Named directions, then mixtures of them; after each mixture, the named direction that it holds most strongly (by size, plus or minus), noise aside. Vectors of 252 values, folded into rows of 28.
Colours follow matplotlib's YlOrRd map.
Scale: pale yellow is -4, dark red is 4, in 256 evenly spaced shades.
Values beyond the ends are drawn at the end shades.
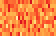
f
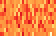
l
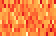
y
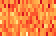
y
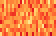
l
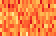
f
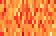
l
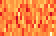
l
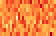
f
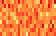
y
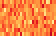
l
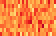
l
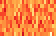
l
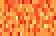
f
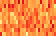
y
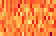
l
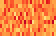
f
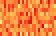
f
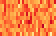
l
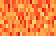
f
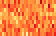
y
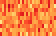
f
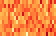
y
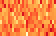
y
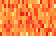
y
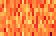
l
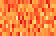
f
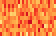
f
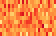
y
